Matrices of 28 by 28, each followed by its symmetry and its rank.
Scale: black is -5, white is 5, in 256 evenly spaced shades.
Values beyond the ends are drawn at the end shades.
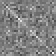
symmetric, rank five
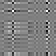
neither, rank one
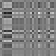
neither, rank one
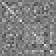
symmetric, rank five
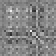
symmetric, rank three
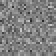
neither, rank five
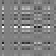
neither, rank one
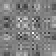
symmetric, rank three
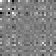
symmetric, rank three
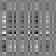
neither, rank one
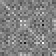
symmetric, rank five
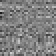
neither, rank five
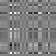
neither, rank one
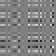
neither, rank one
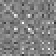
symmetric, rank five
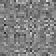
neither, rank five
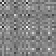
symmetric, rank three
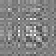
symmetric, rank three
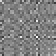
symmetric, rank three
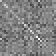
symmetric, rank five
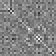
symmetric, rank five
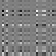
neither, rank one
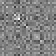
symmetric, rank three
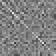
symmetric, rank five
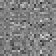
neither, rank five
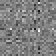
neither, rank five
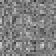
neither, rank five
